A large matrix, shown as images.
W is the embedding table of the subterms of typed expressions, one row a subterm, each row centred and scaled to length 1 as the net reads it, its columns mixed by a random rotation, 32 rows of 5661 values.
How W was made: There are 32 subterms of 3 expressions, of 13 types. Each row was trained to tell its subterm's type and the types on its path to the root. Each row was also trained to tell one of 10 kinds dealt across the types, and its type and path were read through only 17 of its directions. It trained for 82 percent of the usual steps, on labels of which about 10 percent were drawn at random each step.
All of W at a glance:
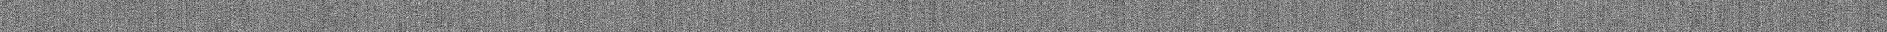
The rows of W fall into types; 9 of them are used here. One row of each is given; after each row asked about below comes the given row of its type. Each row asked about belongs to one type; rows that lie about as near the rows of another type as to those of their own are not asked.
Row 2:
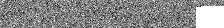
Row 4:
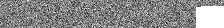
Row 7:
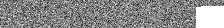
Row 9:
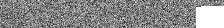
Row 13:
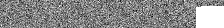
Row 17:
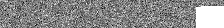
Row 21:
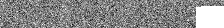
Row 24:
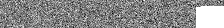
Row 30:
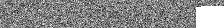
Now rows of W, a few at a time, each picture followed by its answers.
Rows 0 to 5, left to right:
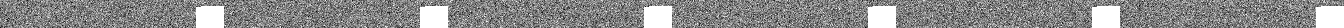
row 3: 2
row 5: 17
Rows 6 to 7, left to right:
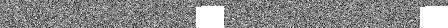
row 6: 21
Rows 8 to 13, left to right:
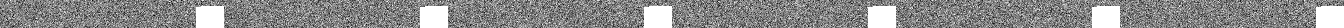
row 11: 7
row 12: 17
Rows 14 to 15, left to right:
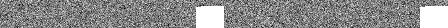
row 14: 2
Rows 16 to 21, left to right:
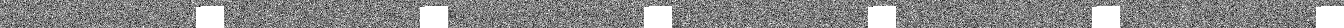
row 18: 9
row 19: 21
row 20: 7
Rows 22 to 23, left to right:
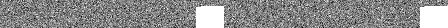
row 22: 2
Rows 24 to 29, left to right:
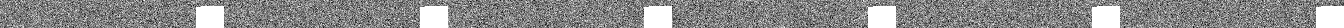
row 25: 7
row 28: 4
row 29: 24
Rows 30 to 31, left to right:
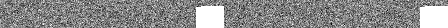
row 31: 17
